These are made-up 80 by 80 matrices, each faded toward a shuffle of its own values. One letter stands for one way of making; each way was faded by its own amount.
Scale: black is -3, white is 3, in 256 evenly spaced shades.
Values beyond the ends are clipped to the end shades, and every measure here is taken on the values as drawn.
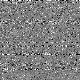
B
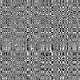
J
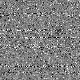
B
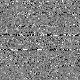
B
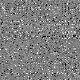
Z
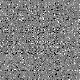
Z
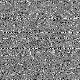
B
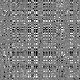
J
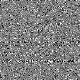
B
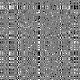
J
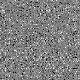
Z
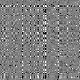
J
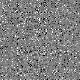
Z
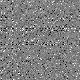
Z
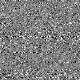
B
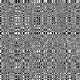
J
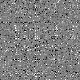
Z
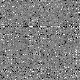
Z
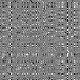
J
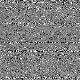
B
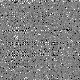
Z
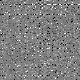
Z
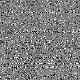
B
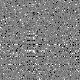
Z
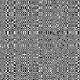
J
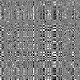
J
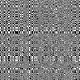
J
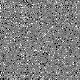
Z
